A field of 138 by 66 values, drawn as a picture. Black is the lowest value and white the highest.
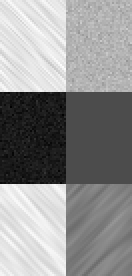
The table splits into 3 rows of 2 panels. Panel 1,1: very high, slanting down to the right, faint in contrast. Panel 1,2: high, fine-grained, faint in contrast. Panel 2,1: very low, fine-grained, faint in contrast. Panel 2,2: low, flat. Panel 3,1: very high, slanting down to the right, faint in contrast. Panel 3,2: middling, slanting up to the right, faint in contrast.
